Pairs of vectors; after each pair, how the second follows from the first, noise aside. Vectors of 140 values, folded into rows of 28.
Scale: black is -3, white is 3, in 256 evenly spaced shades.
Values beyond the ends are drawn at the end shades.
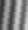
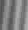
shrunk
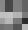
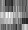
copied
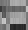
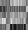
copied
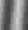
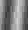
copied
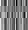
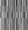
shrunk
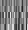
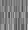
shrunk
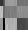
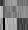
copied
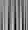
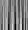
copied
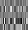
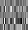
copied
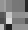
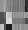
copied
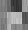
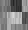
copied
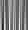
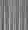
shrunk
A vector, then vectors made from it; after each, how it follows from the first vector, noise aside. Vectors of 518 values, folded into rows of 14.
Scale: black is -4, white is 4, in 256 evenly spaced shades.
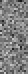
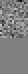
partly zeroed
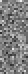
negated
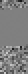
partly zeroed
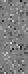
partly zeroed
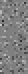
partly zeroed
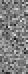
reversed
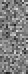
reversed
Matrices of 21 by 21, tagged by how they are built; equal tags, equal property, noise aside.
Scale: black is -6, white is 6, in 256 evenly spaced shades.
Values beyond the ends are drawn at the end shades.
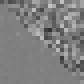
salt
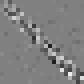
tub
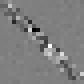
tub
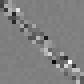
tub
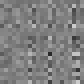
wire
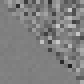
salt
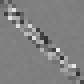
tub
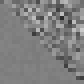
salt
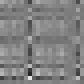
wire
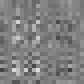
wire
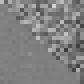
salt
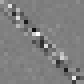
tub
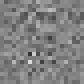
wire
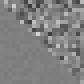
salt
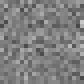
wire
